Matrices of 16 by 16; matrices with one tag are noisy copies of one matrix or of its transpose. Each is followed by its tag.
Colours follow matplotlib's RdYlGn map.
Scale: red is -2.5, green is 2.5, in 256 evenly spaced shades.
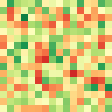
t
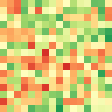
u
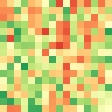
u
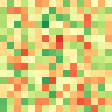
t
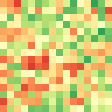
u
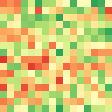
u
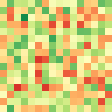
t
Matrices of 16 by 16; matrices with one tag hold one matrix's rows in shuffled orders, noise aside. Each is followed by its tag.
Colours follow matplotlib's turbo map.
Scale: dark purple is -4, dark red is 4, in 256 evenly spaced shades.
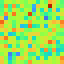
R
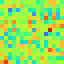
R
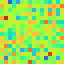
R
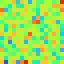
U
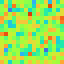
R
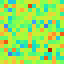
R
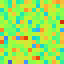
U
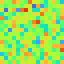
U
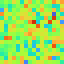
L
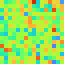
L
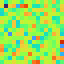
U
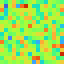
U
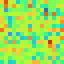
R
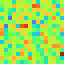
U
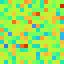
U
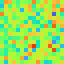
L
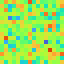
R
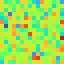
U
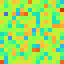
U
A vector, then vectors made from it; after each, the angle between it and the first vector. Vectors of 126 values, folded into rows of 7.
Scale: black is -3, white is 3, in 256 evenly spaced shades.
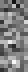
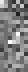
partly aligned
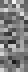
nearly opposite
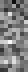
nearly parallel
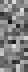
partly opposed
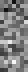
nearly parallel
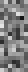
partly opposed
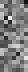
orthogonal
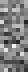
partly opposed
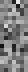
partly aligned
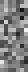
orthogonal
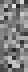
partly aligned
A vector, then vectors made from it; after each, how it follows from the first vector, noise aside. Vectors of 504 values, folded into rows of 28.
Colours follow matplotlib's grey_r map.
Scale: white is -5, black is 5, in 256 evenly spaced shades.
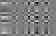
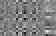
wrapped around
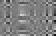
wrapped around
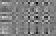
copied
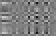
copied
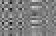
wrapped around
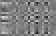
copied
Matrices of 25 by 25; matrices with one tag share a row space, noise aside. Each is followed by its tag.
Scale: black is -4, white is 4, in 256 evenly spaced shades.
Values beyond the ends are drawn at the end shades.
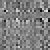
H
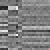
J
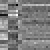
J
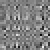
H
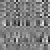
H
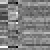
J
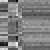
J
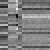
J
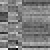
J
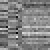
J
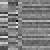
J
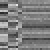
J
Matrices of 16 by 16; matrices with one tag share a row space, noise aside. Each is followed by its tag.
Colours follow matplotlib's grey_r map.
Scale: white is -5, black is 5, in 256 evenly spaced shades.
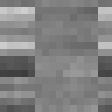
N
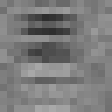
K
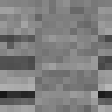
N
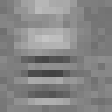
K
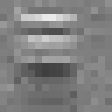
K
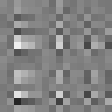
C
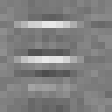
K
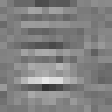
K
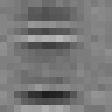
K
